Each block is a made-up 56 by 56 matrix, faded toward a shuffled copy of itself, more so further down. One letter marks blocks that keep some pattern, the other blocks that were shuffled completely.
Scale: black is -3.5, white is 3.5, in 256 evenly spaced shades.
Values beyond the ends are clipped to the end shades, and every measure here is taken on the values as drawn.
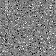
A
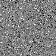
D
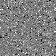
A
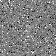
A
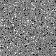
A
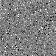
D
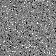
D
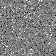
A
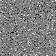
D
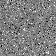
D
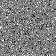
D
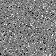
A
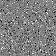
A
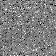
A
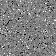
D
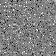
A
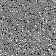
A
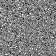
D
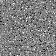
D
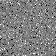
A
